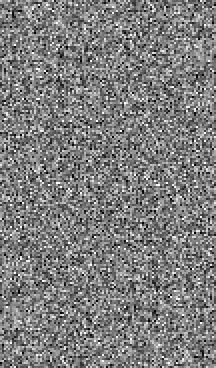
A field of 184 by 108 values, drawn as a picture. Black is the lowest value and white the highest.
On average the colour sits 50% of the way up the scale. There are no regular stripes. No seam splits the table. The texture is fine-grained noise. No row or column stands out. It looks the same turned upside down. No overall slope runs across the table.
